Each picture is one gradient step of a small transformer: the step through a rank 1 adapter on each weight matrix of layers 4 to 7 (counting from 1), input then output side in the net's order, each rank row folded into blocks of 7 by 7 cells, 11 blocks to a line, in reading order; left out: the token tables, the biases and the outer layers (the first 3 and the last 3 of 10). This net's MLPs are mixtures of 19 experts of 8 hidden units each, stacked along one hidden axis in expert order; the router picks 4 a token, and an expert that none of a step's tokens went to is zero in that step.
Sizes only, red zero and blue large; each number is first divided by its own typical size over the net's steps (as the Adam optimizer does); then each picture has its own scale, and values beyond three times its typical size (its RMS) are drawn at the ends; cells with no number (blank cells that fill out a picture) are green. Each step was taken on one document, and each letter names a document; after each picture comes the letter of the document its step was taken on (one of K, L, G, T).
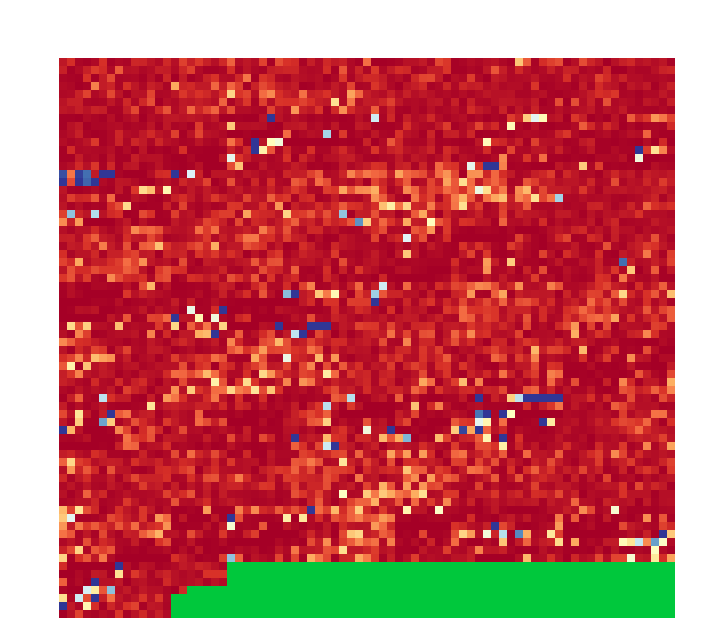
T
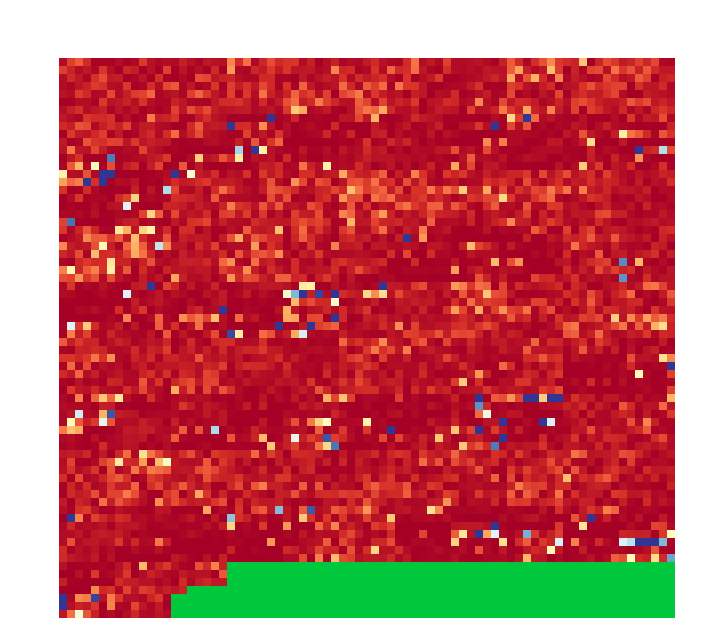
T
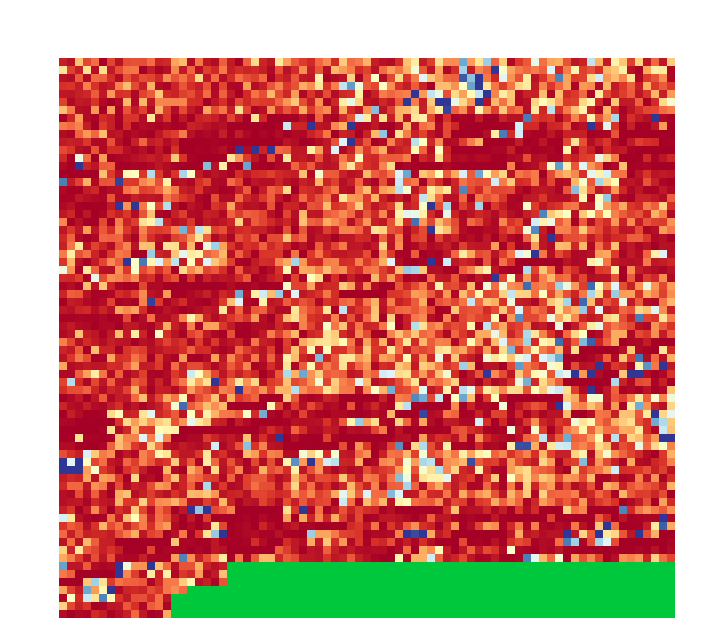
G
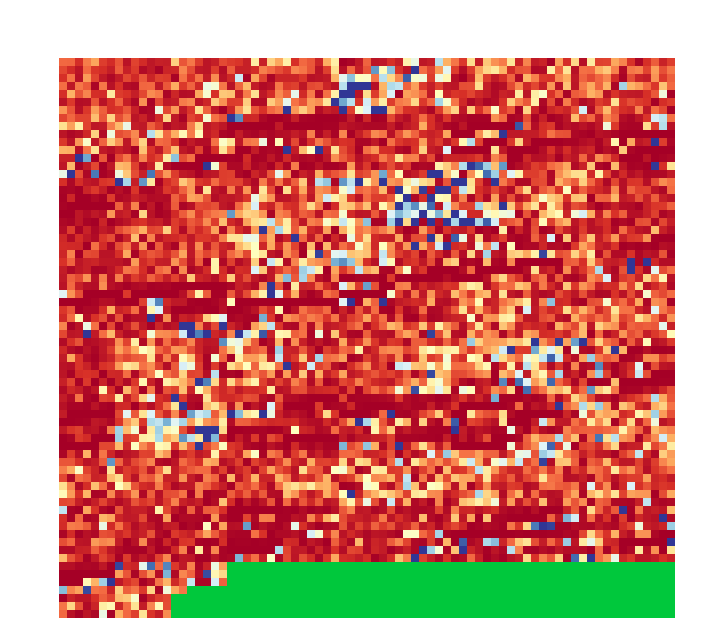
G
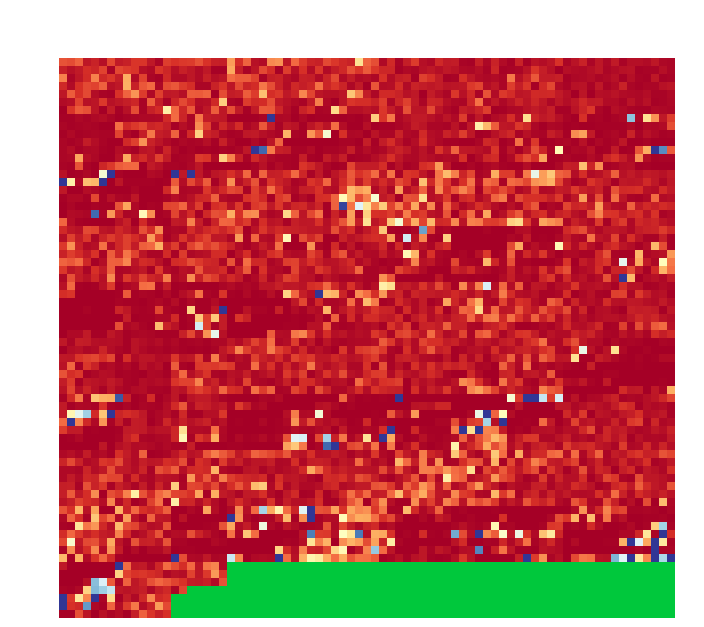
T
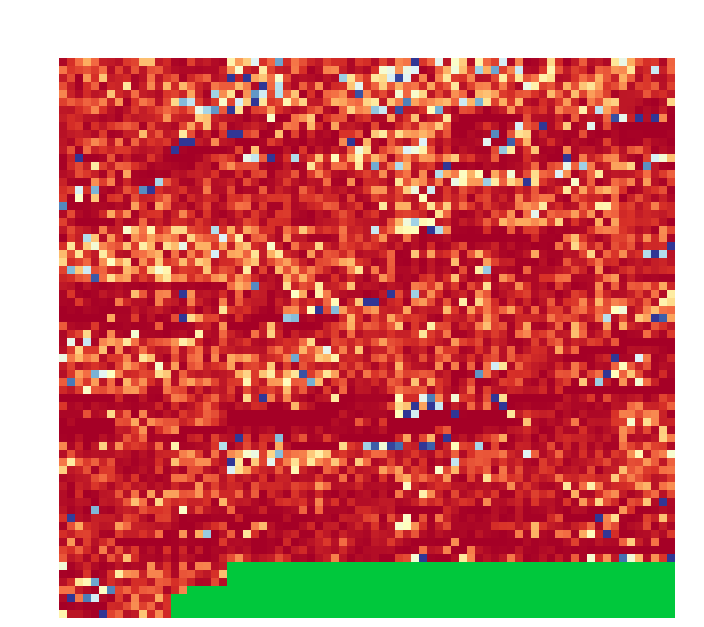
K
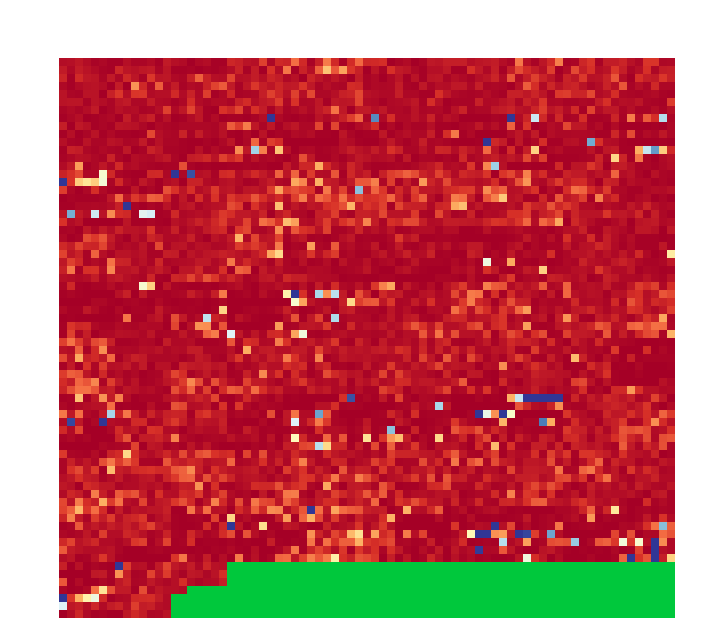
T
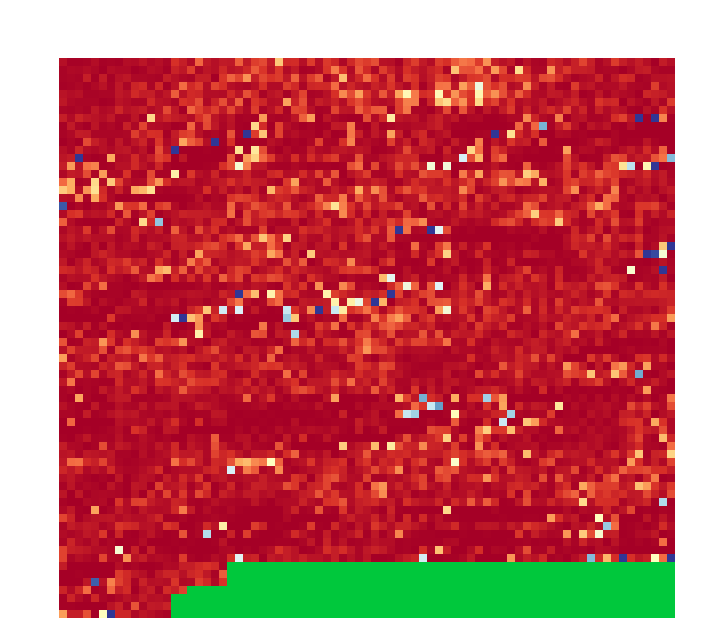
K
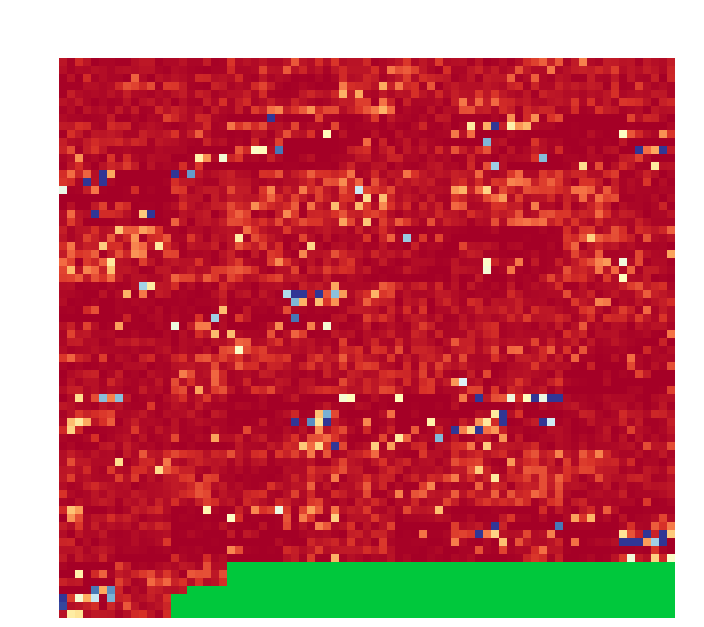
T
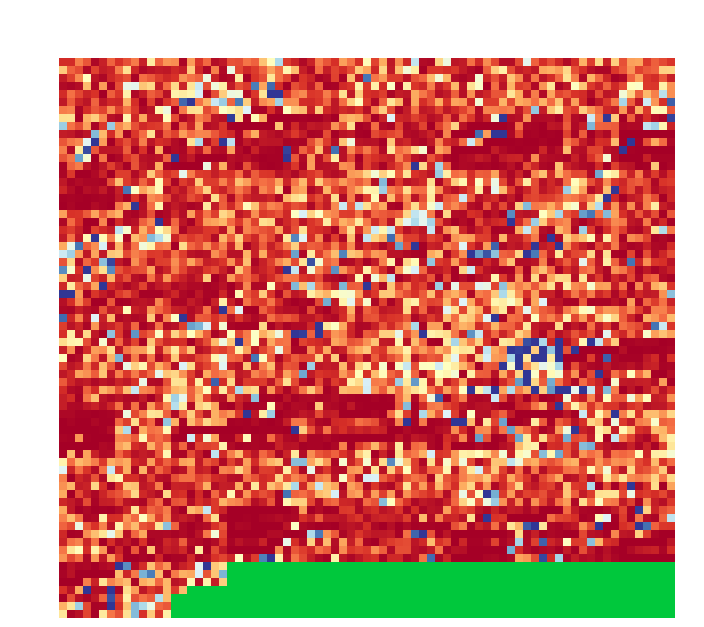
G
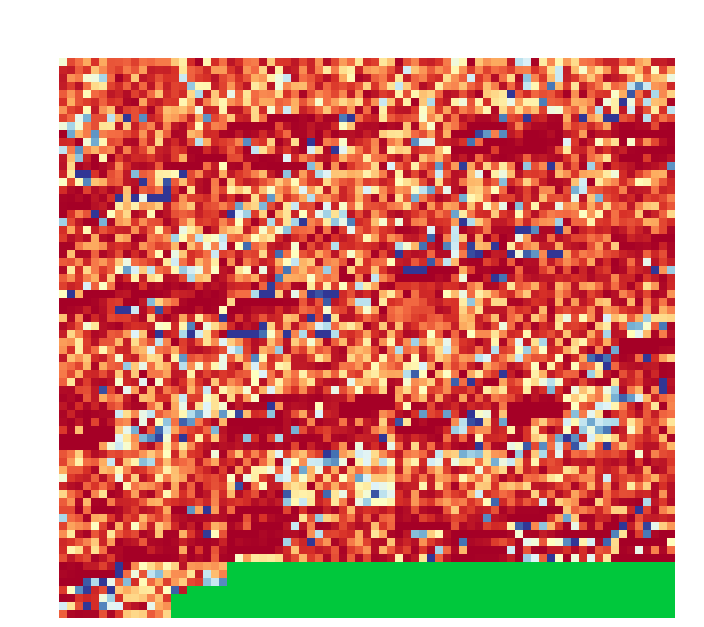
G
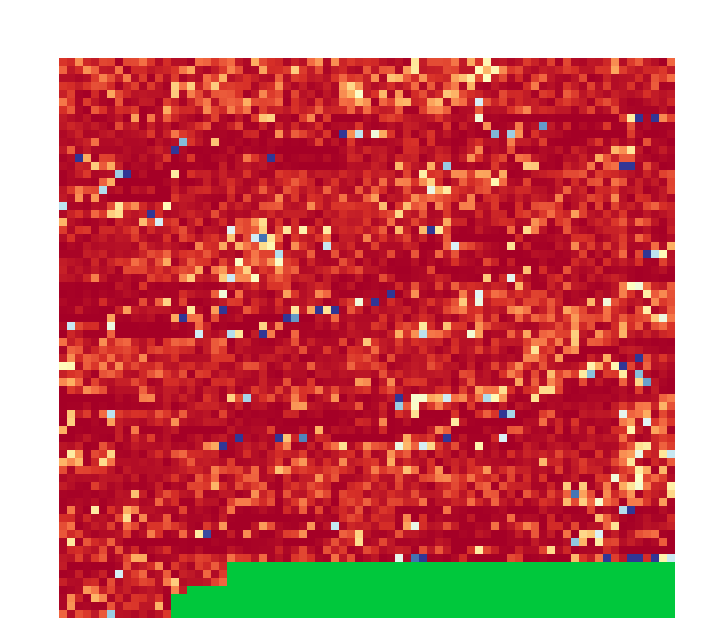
K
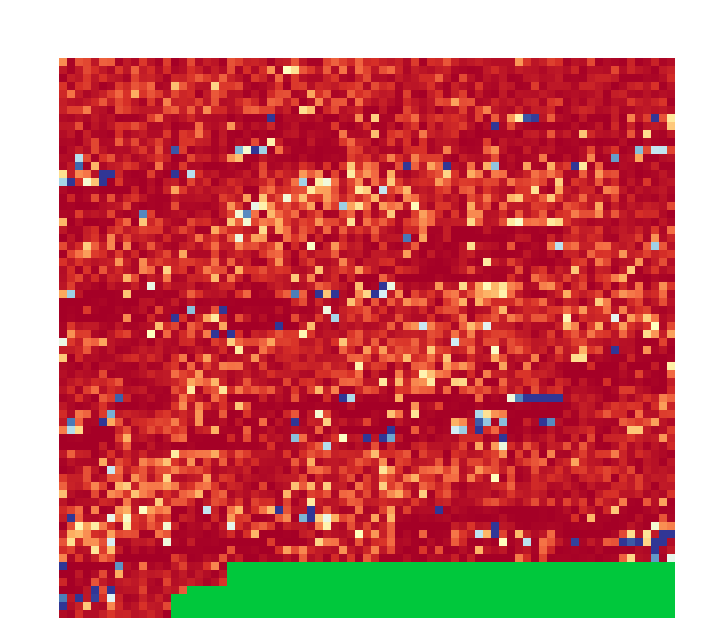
T
